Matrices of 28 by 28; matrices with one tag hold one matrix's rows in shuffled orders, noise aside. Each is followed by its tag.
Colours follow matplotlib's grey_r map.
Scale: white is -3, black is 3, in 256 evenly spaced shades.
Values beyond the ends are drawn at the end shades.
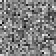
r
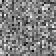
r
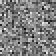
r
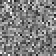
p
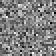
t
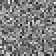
p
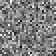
p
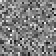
p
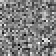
r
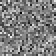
p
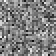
r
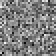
r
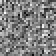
r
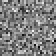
t
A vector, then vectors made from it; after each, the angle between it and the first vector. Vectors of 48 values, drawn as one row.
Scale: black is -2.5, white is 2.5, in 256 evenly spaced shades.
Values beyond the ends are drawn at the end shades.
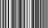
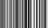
partly opposed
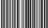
partly opposed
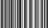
orthogonal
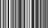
nearly parallel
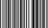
partly aligned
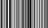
nearly opposite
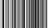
partly aligned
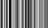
nearly opposite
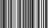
orthogonal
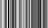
partly aligned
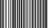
partly aligned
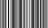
nearly parallel
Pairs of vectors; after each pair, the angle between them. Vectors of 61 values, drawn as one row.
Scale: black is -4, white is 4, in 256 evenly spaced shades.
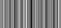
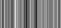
partly opposed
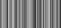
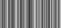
nearly opposite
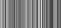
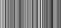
nearly parallel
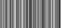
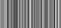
partly opposed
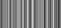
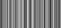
nearly parallel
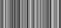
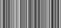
nearly opposite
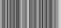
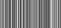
orthogonal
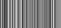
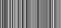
nearly parallel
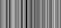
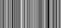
partly opposed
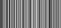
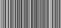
nearly opposite
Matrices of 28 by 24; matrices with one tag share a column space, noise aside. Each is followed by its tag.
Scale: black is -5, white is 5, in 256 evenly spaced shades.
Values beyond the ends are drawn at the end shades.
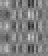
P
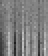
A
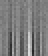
A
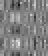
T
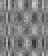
T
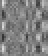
P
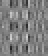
P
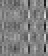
P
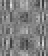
T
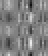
T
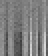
A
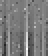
A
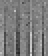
A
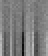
A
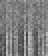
A
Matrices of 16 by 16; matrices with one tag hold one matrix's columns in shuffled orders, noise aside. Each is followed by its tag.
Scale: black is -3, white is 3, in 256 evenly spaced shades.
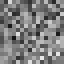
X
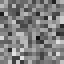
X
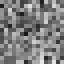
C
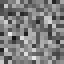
X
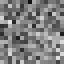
X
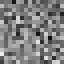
X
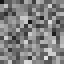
X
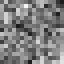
C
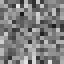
C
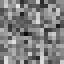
C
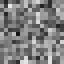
C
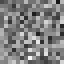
X
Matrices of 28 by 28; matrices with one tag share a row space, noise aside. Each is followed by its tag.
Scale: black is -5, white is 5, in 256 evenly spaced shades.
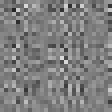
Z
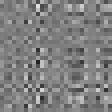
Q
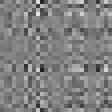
Q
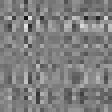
Q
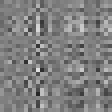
Q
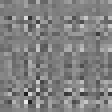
Q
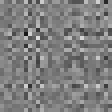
Q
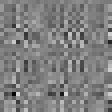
Z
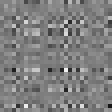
Z
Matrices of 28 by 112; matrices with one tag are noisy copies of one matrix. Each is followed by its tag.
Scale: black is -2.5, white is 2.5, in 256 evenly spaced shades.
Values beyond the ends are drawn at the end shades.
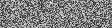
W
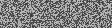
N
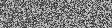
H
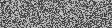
W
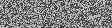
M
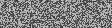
N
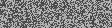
H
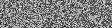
M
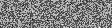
N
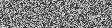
M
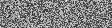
W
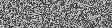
M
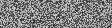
N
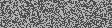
W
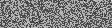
W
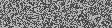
M
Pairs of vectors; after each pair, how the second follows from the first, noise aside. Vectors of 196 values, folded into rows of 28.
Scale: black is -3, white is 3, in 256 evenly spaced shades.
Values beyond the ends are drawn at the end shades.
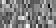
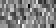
shuffled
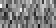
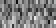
reversed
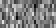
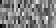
shuffled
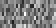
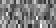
shuffled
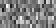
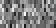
shuffled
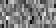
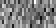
shuffled
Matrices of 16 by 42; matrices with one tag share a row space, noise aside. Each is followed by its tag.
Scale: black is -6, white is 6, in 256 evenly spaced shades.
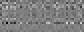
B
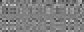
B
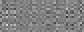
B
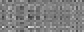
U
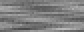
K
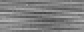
K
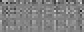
B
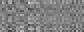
U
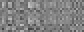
U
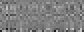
B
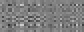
U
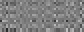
B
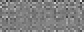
B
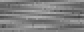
K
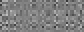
B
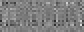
B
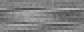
K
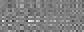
U
